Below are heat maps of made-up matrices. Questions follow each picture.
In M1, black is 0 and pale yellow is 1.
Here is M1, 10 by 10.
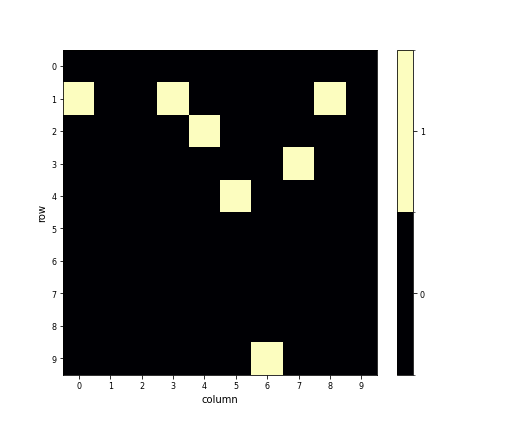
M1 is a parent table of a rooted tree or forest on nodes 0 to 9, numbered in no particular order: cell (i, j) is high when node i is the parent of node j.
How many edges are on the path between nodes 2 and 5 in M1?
2
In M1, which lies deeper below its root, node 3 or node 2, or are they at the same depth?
node 3
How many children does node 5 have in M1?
0
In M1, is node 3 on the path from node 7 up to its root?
yes
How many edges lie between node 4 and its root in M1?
1
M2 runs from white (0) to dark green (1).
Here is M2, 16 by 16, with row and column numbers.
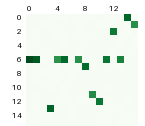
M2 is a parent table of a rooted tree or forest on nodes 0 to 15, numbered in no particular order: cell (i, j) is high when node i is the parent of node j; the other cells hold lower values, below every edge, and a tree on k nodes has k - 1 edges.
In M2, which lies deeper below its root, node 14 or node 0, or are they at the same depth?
node 14
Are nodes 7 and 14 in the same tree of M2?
yes
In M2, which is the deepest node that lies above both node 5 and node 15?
6
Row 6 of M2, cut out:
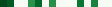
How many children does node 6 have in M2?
7
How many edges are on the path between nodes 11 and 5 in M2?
2
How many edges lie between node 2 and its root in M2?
0
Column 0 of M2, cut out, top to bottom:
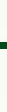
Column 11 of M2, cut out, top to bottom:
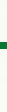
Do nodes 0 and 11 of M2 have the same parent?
yes
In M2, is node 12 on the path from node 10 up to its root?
yes
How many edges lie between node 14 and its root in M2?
2
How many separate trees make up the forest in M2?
2
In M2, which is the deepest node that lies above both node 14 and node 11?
6
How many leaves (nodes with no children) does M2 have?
8
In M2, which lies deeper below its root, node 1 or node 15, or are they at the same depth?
node 15
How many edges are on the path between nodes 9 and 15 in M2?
4
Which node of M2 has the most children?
6
